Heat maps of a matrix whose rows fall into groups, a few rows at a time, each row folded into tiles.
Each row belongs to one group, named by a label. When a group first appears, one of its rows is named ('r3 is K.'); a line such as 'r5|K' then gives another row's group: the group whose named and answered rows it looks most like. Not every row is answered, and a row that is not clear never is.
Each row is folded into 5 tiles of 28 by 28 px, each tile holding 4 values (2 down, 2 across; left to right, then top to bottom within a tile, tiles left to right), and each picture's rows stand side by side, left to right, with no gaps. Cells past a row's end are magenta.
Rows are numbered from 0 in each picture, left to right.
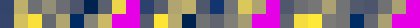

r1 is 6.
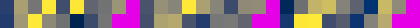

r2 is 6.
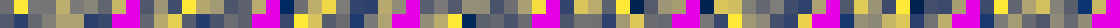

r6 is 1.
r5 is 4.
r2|6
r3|6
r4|1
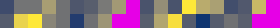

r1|6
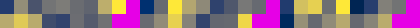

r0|6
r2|1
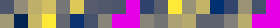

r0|4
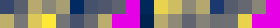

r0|4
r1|1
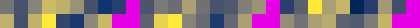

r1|6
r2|4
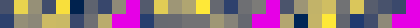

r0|1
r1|1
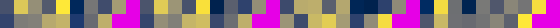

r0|1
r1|1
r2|4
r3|1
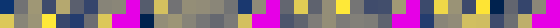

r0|4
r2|1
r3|1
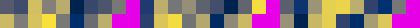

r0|4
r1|6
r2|4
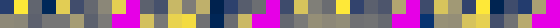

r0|1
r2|1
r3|1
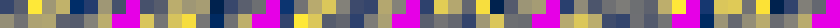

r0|4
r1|4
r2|6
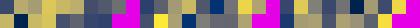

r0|4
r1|6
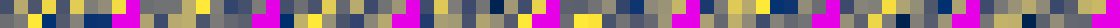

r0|6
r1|4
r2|6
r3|1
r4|6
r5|4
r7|6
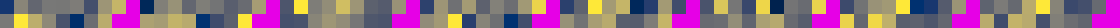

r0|6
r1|4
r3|6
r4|4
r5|1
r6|4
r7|4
